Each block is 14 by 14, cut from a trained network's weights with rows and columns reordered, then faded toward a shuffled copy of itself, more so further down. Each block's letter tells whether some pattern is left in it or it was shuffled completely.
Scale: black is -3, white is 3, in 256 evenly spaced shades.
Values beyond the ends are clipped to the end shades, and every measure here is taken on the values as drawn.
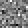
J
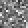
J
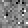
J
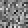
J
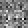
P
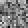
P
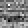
P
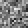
P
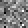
J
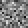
J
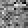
P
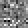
P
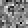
J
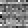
P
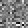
P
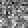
J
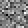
J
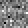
J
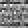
P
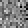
P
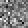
J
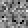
J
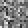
P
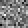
J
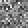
J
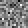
J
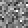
J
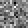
P
